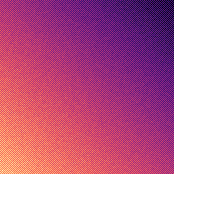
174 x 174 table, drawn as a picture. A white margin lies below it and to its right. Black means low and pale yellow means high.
Ninth with the highest average: bottom left. Mirror symmetry: none. Histogram: bell-shaped. Grain: checkered. Ninth with the lowest average: top right. Slope: up to the bottom left.
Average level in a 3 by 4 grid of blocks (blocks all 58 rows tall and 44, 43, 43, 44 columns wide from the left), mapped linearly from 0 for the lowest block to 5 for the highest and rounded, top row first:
3210 / 4321 / 5432
